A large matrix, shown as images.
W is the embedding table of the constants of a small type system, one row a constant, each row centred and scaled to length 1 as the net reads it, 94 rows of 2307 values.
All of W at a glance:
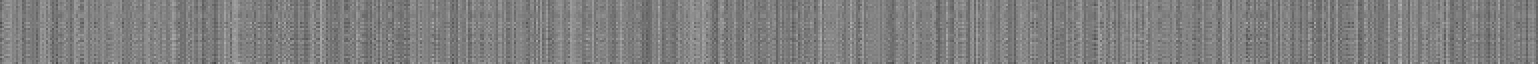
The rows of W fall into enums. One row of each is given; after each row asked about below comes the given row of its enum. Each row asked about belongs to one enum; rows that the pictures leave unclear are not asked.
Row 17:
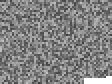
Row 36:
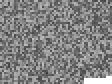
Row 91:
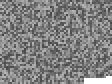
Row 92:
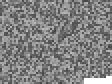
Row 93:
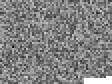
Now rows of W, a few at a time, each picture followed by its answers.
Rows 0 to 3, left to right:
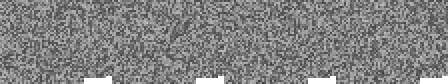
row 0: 91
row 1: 92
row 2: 17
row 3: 36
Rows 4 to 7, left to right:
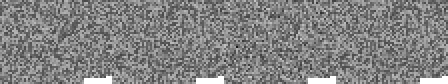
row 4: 92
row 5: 91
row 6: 93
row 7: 91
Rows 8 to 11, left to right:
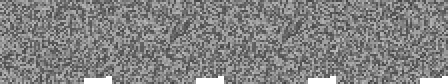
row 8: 91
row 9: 92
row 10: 92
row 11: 17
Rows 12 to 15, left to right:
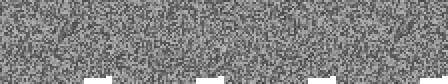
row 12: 92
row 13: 91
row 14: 17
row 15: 92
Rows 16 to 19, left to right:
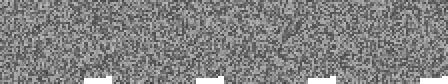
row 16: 36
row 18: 92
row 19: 91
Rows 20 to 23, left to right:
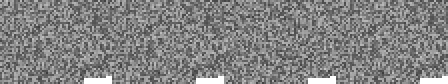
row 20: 36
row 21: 36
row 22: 17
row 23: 36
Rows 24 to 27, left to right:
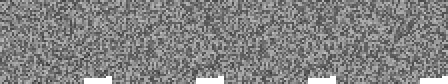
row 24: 17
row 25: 36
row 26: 36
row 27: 92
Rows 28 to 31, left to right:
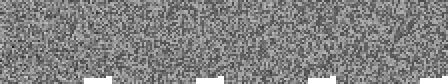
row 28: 93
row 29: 91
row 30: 36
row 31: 92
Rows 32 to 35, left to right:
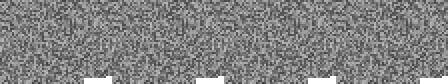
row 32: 17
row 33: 17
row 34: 17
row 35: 17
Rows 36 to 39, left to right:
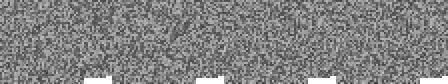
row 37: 92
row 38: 17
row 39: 17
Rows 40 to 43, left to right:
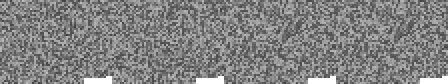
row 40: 17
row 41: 91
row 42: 92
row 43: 92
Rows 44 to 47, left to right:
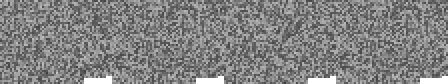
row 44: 36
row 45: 91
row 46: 92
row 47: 91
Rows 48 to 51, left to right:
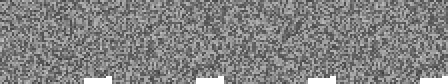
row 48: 17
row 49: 36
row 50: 92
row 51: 36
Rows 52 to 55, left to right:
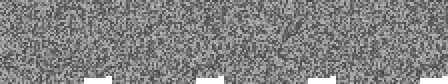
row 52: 91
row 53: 36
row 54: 92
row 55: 36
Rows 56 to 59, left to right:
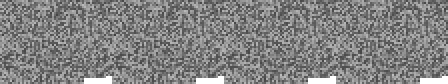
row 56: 91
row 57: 91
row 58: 91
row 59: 91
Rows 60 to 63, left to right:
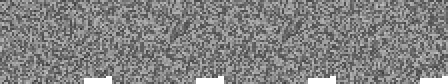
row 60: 17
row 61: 92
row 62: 92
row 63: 36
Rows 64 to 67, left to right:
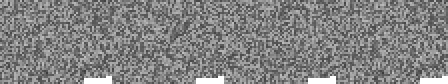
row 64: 36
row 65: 92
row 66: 91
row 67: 36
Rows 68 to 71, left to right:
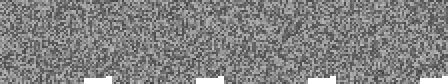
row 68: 91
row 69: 17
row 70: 92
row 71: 36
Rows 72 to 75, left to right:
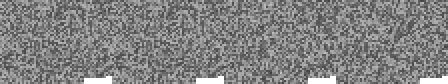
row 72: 91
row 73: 91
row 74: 36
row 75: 92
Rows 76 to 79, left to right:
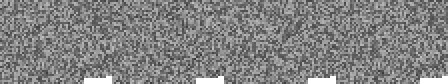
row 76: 36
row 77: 17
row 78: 92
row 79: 36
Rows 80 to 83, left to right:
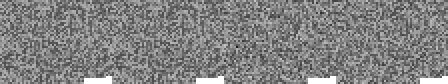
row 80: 91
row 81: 91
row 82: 93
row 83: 17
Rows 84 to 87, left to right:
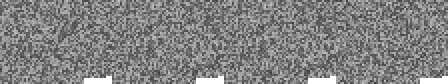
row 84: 92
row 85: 36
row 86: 36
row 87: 17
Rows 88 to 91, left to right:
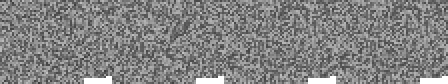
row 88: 17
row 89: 92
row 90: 91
